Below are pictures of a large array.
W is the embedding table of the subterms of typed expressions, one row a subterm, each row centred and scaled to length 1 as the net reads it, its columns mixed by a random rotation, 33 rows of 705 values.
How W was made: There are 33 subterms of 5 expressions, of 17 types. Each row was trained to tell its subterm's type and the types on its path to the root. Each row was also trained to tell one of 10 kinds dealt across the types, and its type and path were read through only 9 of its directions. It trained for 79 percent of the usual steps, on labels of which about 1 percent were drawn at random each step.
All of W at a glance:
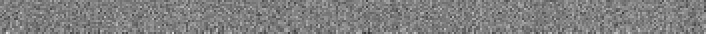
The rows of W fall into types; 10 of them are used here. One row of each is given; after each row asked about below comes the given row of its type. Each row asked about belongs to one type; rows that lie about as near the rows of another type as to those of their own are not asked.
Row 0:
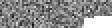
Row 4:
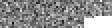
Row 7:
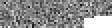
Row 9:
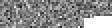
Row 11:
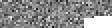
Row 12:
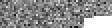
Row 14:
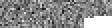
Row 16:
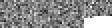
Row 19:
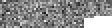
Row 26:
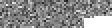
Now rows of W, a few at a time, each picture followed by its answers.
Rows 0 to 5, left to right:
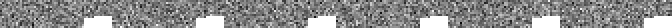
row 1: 7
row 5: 16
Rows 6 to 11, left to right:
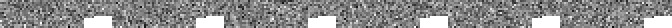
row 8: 11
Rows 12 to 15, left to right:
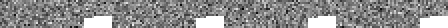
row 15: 0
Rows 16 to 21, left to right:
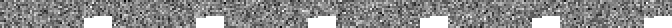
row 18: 26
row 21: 4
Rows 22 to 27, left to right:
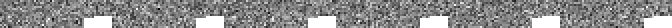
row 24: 11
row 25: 16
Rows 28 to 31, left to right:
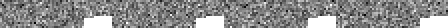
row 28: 14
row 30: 14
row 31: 12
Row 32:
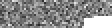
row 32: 12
